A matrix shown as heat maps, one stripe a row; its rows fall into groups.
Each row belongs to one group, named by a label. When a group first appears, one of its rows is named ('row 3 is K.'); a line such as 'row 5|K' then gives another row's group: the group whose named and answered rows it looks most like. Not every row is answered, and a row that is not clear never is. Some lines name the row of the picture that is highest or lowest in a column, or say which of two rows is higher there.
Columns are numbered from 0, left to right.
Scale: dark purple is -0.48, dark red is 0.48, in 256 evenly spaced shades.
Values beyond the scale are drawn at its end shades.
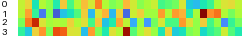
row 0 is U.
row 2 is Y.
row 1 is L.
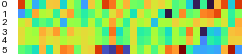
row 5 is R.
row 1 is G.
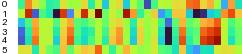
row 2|G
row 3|G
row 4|G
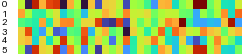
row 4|U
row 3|L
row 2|R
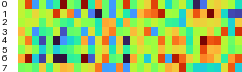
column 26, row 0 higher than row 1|No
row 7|R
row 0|U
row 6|L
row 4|L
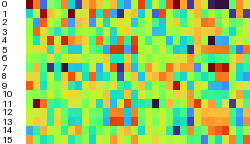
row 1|Y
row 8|U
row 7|L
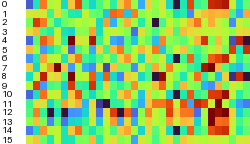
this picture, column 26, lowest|9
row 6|G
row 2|Y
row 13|L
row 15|L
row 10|G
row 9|U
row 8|Y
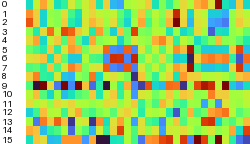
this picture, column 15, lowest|8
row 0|Y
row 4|U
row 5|R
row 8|L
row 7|R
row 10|L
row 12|G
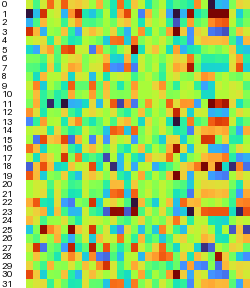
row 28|U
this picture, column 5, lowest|11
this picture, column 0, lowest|1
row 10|U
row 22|L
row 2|G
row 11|L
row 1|G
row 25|Y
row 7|R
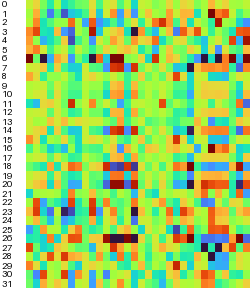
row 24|L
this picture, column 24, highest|3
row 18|R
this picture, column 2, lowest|6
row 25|G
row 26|R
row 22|U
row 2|U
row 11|Y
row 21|Y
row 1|L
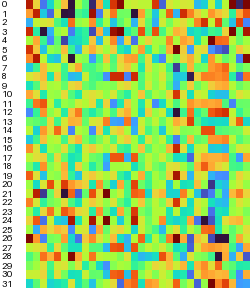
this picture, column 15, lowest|1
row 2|Y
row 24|U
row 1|L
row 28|Y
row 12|G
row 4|L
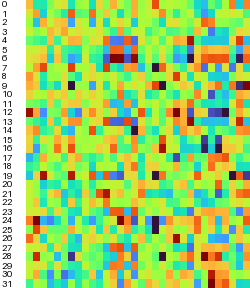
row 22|U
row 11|R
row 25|Y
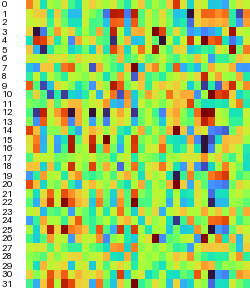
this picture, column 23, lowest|1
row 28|R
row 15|U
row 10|L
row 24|G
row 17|Y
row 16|U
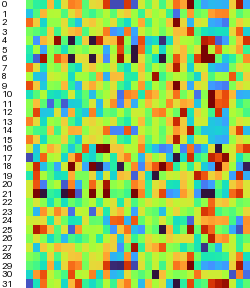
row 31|G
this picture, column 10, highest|16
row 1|G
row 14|R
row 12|U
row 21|U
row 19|Y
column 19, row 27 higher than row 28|Yes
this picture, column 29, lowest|30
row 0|R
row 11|L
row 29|R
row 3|R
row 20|U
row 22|L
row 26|L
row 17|G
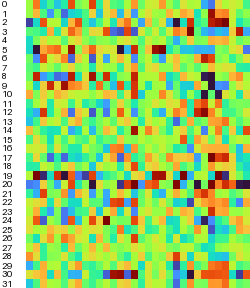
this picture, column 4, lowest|8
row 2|G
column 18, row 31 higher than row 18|No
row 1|L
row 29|G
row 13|G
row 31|G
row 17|L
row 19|U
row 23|L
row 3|R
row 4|G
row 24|U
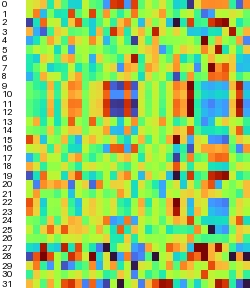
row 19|G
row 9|R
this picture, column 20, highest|31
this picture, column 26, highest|7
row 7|L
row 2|G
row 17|G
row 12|R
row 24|R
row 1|U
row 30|Y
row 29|L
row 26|R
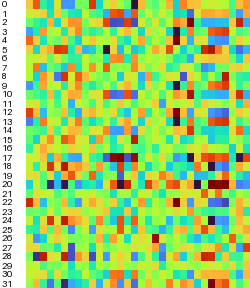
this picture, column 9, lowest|28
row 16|Y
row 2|R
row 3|G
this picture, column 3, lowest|20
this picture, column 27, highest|20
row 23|R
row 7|U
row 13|G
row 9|G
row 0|L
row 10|R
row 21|Y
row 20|L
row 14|R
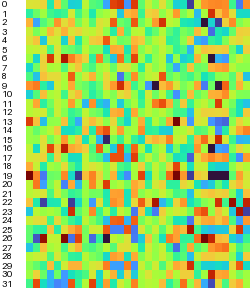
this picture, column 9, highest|31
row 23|Y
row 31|U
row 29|R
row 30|L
